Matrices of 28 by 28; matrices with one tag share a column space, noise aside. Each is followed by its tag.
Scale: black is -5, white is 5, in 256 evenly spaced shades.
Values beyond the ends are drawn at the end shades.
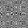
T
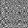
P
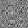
P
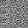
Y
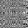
P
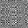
Y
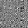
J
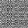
Y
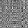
J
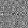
T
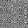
Y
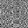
P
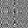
P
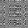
Y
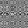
T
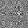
T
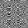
Y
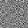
Y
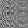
P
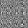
P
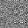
Y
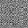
Y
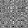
J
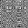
J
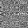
T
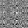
P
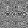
T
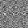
T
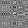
T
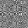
T
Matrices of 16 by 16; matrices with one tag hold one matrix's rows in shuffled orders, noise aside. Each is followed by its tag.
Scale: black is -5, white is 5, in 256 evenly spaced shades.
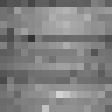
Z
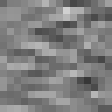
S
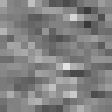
S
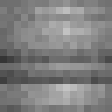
Z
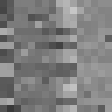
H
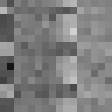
H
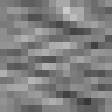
S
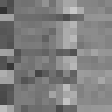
H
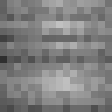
Z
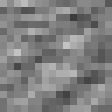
S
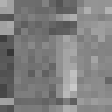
H
